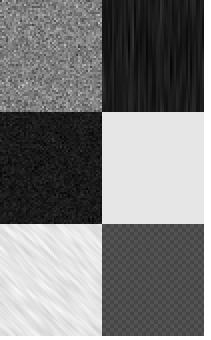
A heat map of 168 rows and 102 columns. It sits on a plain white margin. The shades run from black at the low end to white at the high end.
The table splits into 3 rows of 2 panels. Panel 1,1: middling, fine-grained. Panel 1,2: very low, streaked downward, faint in contrast. Panel 2,1: very low, fine-grained, faint in contrast. Panel 2,2: very high, flat. Panel 3,1: very high, slanting down to the right, faint in contrast. Panel 3,2: low, checkered, faint in contrast.
